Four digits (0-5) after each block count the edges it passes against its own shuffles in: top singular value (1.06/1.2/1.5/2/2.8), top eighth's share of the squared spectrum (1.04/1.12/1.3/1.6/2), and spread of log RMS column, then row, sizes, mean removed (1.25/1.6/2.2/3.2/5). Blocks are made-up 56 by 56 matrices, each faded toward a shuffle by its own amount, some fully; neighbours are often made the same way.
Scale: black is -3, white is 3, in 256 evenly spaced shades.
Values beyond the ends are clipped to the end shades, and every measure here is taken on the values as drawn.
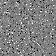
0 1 0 0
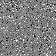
1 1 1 1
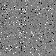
2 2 1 1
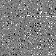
1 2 2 2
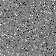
0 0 0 0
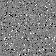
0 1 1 1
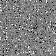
1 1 1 0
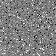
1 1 0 0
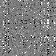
3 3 2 1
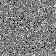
0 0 0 0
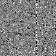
2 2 2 0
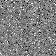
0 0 0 0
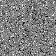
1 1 1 0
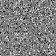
3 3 1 1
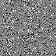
1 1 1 0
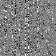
2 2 3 0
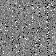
1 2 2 0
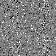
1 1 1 0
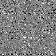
3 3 0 2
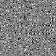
3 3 1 2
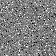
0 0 0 0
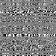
4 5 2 4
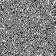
1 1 0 0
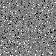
0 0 0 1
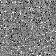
2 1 0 1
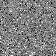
1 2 0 1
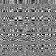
4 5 2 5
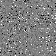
2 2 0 1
